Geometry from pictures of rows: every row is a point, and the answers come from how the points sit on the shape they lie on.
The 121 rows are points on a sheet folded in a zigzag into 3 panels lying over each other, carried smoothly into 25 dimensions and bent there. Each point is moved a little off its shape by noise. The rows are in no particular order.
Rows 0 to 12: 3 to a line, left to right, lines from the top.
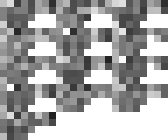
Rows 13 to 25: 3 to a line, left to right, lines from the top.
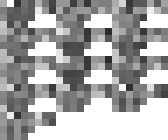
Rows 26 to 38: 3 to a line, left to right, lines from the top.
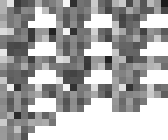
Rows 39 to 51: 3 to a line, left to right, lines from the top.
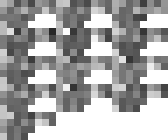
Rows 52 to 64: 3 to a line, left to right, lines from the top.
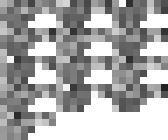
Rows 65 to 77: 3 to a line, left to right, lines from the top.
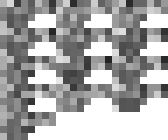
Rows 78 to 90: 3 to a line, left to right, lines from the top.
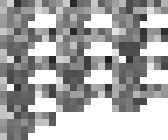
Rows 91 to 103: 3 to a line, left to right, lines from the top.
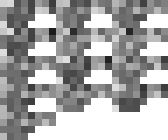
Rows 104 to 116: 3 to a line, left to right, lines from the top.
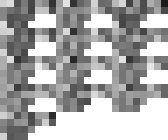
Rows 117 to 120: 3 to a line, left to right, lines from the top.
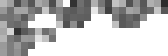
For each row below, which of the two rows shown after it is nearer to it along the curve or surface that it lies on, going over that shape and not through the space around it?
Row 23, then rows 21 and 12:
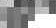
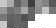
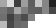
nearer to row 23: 12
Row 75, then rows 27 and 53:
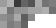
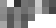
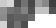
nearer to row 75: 53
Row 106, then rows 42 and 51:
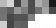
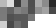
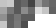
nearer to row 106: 42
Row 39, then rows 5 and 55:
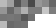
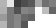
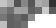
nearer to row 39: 55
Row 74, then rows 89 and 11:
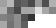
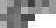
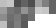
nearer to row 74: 11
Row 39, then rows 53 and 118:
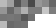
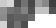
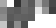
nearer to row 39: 53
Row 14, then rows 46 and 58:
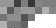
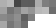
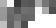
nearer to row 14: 46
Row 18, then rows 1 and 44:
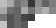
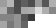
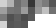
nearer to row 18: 44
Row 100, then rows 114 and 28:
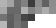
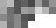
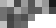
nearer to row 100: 28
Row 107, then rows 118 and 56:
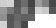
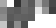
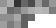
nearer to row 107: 56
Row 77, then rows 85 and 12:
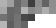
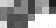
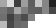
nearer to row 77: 85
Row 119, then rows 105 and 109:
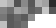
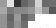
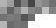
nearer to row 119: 109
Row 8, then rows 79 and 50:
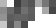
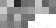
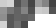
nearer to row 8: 79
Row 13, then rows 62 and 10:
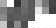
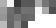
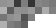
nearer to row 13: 62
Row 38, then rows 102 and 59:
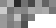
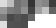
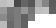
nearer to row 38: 59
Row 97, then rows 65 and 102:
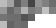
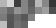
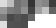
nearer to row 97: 102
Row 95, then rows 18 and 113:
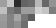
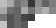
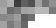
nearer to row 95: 113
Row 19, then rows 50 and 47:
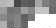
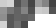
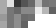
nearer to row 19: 50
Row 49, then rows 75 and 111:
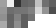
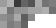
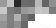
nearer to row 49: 111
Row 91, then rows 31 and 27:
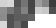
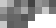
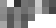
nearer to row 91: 31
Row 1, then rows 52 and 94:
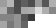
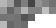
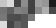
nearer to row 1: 94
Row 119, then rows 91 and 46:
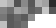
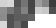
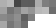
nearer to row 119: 91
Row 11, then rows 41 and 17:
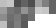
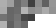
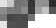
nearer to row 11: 17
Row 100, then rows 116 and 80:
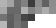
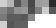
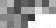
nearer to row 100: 116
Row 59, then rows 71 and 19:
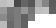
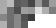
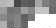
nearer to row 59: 19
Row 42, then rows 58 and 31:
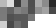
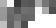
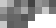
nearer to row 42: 31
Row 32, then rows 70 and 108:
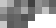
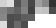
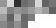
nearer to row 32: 70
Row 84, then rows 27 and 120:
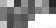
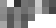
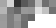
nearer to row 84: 120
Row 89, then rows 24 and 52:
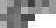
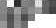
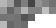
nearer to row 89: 52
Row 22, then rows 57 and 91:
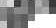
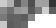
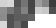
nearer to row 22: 91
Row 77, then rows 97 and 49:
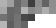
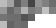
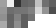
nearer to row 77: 97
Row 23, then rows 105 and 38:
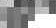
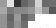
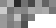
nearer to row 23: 38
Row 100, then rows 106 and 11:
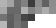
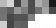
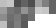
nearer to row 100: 106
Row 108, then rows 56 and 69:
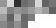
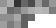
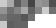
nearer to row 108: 56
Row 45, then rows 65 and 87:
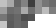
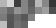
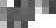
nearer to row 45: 65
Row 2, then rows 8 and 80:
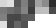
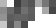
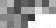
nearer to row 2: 80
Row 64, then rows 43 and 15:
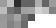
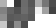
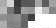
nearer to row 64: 15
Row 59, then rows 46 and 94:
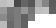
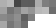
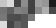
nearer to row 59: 46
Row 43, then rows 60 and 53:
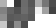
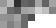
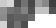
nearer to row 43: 60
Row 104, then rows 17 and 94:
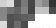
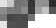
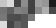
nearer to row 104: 94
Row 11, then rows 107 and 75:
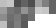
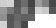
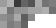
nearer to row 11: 107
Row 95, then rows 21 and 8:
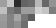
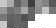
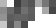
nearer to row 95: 8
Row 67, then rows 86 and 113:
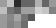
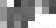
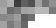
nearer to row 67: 113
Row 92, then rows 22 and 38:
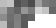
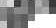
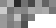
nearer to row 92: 22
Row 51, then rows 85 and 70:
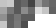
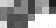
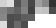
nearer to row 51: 70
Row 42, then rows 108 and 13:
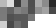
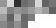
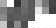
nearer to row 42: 108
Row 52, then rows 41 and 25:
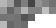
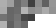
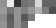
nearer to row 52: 41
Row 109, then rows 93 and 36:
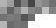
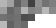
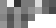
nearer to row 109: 93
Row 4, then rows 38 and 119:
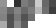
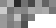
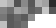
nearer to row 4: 38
